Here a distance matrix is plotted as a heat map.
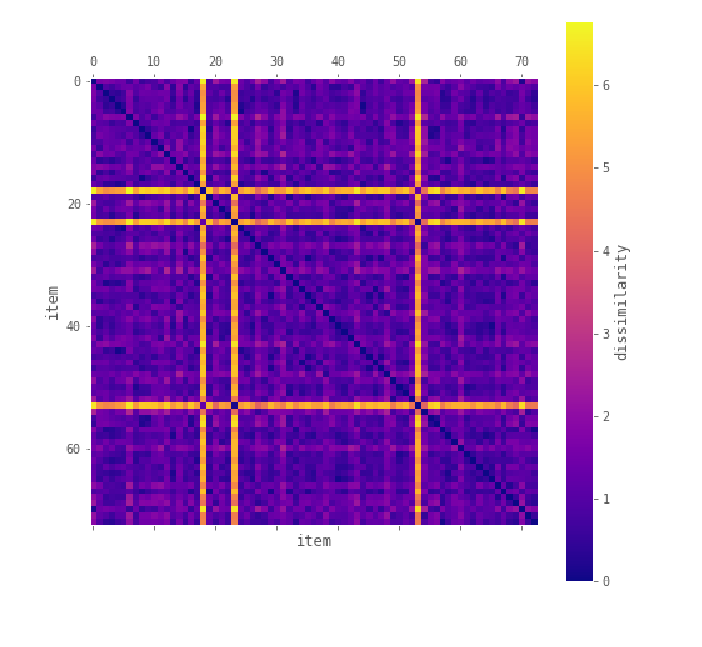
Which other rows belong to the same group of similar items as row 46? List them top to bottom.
0, 1, 2, 3, 4, 5, 6, 7, 8, 9, 10, 11, 12, 13, 14, 15, 16, 17, 19, 20, 21, 22, 24, 25, 26, 27, 28, 29, 30, 31, 32, 33, 34, 35, 36, 37, 38, 39, 40, 41, 42, 43, 44, 45, 47, 48, 49, 50, 51, 52, 54, 55, 56, 57, 58, 59, 60, 61, 62, 63, 64, 65, 66, 67, 68, 69, 70, 71, 72
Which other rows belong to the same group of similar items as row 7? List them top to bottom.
0, 1, 2, 3, 4, 5, 6, 8, 9, 10, 11, 12, 13, 14, 15, 16, 17, 19, 20, 21, 22, 24, 25, 26, 27, 28, 29, 30, 31, 32, 33, 34, 35, 36, 37, 38, 39, 40, 41, 42, 43, 44, 45, 46, 47, 48, 49, 50, 51, 52, 54, 55, 56, 57, 58, 59, 60, 61, 62, 63, 64, 65, 66, 67, 68, 69, 70, 71, 72
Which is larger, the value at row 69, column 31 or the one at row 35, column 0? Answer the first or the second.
the first
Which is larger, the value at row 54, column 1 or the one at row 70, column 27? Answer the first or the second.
the second
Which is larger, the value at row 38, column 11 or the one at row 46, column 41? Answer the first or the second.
the first
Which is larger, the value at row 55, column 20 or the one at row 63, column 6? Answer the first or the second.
the first
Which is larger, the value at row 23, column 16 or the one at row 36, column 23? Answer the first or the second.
the first
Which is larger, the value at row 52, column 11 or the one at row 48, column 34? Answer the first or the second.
the second
